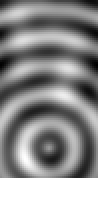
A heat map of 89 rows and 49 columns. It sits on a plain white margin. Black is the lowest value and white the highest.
There are no lone odd cells. No overall slope runs across the table. On average the colour sits 50% of the way up the scale. The bottom left is the ninth with the highest average. Concentric rings centre on the bottom middle.
